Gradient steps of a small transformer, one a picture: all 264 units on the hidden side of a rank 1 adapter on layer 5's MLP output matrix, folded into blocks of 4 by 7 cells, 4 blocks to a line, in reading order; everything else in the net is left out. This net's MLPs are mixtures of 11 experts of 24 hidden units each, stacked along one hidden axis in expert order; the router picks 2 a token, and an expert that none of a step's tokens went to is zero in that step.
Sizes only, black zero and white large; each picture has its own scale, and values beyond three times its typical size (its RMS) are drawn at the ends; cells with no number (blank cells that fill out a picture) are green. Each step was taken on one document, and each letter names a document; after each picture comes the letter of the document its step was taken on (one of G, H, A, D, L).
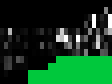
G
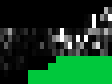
G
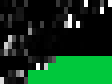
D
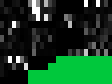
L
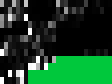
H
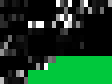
D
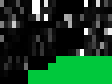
L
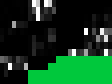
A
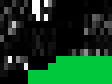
L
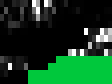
A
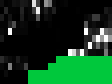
A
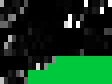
D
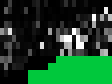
G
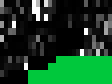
L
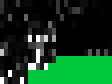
H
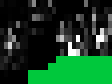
G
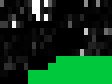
L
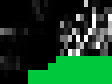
G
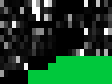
L
